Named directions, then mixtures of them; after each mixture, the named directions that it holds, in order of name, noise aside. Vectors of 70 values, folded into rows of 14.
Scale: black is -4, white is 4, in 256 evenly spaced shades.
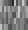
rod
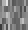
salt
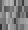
rod, salt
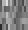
rod, salt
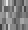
rod, salt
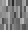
rod, salt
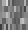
salt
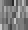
rod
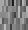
rod, salt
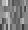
salt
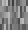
rod, salt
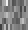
salt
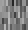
rod, salt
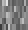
salt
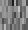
rod, salt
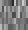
rod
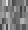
salt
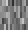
rod, salt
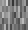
rod, salt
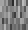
rod, salt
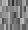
rod, salt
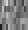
rod, salt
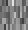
rod, salt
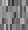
rod, salt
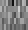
rod, salt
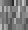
rod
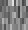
rod, salt
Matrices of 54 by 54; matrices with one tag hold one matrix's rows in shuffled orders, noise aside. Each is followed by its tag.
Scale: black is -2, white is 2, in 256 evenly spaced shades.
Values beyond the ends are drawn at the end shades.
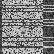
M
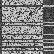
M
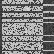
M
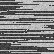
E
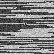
E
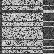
M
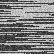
E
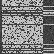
M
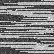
E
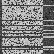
M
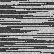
E
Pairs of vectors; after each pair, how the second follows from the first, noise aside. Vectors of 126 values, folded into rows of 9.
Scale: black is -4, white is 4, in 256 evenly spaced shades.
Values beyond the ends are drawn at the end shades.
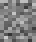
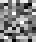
scaled up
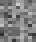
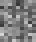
negated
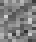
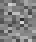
shuffled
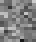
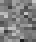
copied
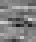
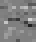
partly zeroed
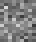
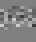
partly zeroed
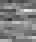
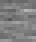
shrunk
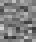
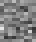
copied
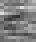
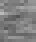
shrunk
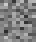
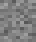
shrunk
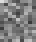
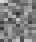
copied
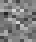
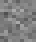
shrunk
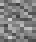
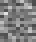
shuffled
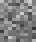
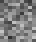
negated
